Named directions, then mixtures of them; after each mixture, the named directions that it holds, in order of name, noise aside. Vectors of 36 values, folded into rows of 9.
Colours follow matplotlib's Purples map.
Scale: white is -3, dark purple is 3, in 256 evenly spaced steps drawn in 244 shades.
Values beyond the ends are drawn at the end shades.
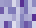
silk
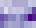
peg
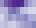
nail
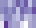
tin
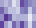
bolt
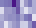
bolt, nail, silk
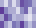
bolt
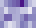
bolt, nail, peg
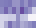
peg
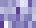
silk, tin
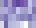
nail, peg, tin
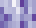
bolt, peg, silk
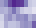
nail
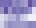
peg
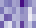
bolt, nail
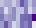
peg, silk
